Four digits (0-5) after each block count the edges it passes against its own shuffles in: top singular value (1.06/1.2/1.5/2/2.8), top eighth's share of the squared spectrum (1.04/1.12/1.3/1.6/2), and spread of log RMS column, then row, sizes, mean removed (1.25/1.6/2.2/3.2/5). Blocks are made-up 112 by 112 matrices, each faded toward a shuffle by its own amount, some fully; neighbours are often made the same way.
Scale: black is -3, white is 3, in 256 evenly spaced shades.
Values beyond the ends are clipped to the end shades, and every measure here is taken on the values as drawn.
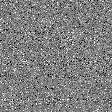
1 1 0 2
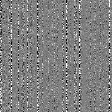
3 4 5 0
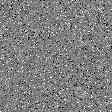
0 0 0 0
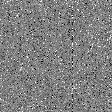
2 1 1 0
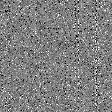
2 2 2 0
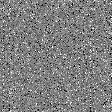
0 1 2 0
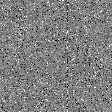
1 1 1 0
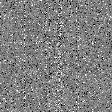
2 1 3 0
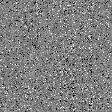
1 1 2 1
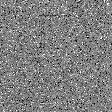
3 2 0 0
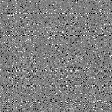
4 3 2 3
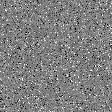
0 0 0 0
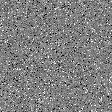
0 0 0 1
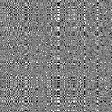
5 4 4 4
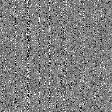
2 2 3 0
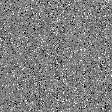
1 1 2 0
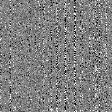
2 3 4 0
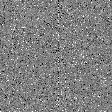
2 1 1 0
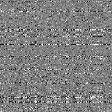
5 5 2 4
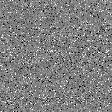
3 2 0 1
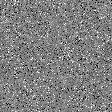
2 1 0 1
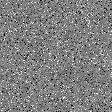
0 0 0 0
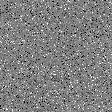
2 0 0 0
